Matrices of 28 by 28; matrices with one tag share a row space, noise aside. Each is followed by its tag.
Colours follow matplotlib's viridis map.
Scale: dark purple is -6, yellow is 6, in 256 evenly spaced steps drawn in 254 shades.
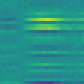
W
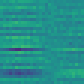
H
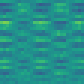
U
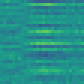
W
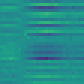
W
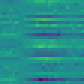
W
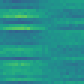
H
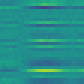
W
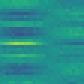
H
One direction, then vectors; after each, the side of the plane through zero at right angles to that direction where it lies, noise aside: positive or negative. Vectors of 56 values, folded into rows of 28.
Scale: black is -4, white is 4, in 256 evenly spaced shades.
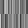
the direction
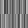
negative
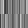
negative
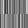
negative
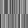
negative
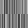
negative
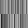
positive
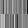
positive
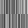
negative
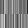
positive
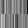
positive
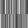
positive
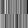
positive
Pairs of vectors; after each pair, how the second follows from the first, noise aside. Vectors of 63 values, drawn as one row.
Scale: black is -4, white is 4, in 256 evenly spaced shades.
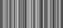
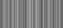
shrunk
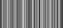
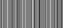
partly zeroed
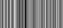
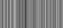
shrunk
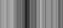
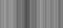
shrunk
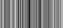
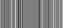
partly zeroed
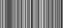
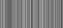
shrunk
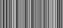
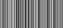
wrapped around
